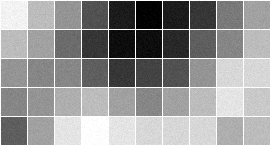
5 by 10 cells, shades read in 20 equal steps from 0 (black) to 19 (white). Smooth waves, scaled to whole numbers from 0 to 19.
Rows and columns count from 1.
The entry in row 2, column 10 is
14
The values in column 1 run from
7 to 18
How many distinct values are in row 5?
7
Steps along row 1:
down down down down down up up up up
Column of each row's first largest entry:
1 1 9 9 4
